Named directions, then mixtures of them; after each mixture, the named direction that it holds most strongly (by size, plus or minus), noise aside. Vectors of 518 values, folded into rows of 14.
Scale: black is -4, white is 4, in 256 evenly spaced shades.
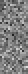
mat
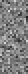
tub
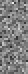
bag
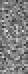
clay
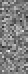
clay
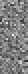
mat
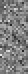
mat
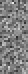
bag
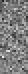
mat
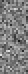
tub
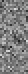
tub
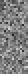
mat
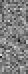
tub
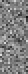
tub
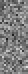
mat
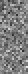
mat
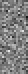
clay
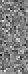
clay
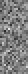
mat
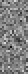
tub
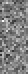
clay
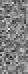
bag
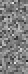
bag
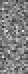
clay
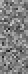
mat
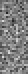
clay
